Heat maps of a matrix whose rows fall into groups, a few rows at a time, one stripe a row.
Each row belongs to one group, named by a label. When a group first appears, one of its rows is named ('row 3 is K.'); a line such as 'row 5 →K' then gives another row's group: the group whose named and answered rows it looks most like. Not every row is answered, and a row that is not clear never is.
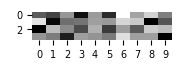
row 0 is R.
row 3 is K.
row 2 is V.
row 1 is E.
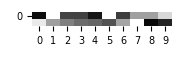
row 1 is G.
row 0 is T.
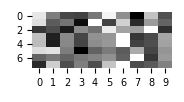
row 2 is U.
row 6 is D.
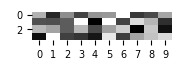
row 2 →K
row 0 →E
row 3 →T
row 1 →U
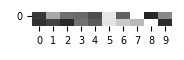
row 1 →U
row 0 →D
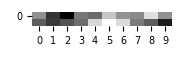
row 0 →U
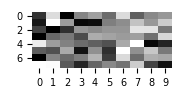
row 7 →G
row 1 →T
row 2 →U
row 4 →G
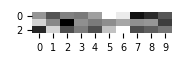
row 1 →K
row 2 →T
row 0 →E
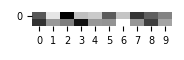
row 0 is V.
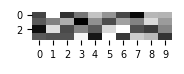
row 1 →R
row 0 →V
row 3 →U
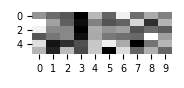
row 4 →E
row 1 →G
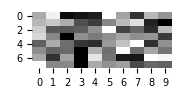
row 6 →R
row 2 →E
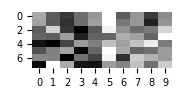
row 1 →E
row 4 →U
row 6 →U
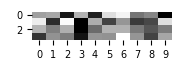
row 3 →T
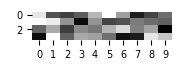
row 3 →V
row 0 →E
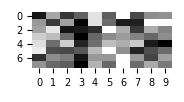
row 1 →R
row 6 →T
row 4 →G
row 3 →G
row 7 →R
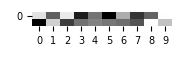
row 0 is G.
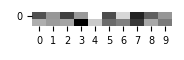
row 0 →V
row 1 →R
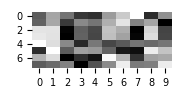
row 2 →K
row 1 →K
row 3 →K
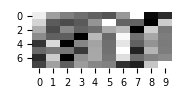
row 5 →R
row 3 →R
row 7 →V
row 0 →G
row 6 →V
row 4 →V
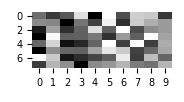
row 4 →D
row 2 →V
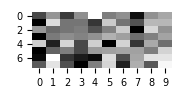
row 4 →R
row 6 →T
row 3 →T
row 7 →D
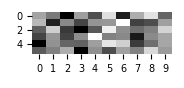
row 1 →E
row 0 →U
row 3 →V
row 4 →T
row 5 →R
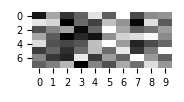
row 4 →E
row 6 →U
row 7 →R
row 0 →V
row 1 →K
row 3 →U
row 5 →V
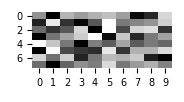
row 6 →G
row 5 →T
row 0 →E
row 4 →G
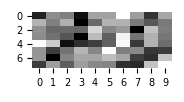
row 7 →V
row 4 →K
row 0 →T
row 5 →E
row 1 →G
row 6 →E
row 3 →R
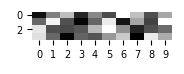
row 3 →K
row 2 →E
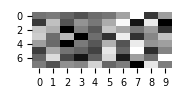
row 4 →U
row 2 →K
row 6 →D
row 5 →D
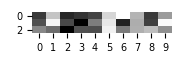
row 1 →D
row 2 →U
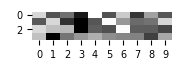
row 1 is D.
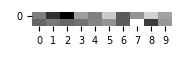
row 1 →D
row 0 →U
